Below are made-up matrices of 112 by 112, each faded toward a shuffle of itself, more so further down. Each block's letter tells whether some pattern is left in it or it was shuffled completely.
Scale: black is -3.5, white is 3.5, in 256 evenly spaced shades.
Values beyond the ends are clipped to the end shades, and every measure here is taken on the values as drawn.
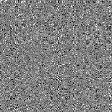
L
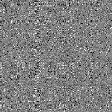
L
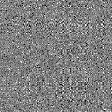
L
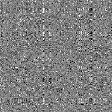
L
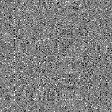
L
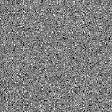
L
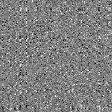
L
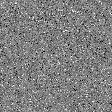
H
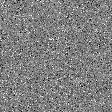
H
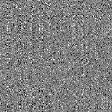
L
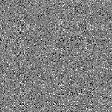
L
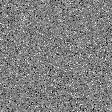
H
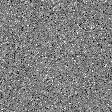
H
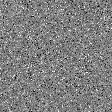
H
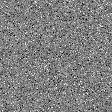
H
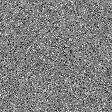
H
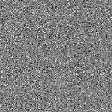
L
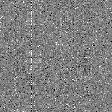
L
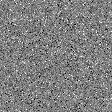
H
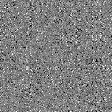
L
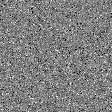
H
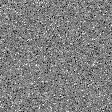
H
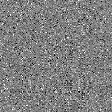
L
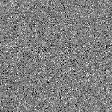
L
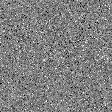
H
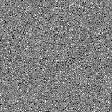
L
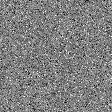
H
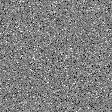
H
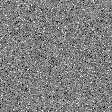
H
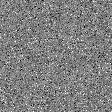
H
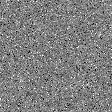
H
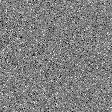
H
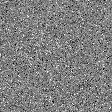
H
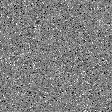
H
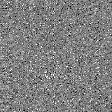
L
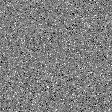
H
